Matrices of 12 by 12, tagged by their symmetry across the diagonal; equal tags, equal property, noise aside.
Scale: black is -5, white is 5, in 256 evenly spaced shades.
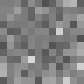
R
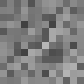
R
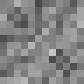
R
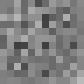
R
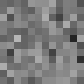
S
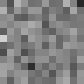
S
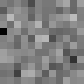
S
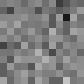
S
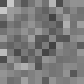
R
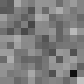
R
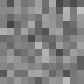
S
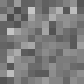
R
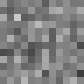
S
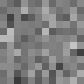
S
